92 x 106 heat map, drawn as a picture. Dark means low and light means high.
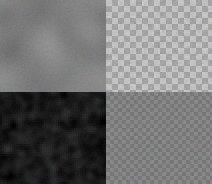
The table splits into 2 rows of 2 panels. Panel 1,1: middling, smooth, faint in contrast. Panel 1,2: high, checkered. Panel 2,1: very low, blotchy, faint in contrast. Panel 2,2: middling, checkered, faint in contrast.
